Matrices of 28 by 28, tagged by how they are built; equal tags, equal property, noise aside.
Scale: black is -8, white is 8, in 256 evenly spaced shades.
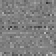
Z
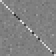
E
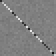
E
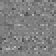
Z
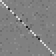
E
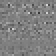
Z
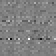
Z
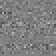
Z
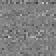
Z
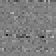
Z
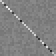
E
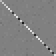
E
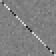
E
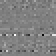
Z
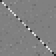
E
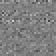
Z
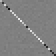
E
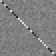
E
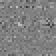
Z
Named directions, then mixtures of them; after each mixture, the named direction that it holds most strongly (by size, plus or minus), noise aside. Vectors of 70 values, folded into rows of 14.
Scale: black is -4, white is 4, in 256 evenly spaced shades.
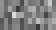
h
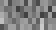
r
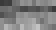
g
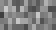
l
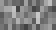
l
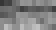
g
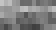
g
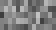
l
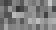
h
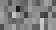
r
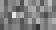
h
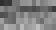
g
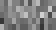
r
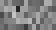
l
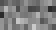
l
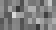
h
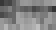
g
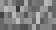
l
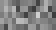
l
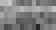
g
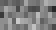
l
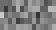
l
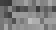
g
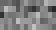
l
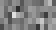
h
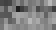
g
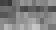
g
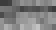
g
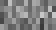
r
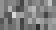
h
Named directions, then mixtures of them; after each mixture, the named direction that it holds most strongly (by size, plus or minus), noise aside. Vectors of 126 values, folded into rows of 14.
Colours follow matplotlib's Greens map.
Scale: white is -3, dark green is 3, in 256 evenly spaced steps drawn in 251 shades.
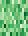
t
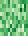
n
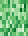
n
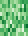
n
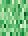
t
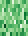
t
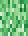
n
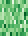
t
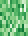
n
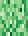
n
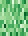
t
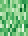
n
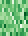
t
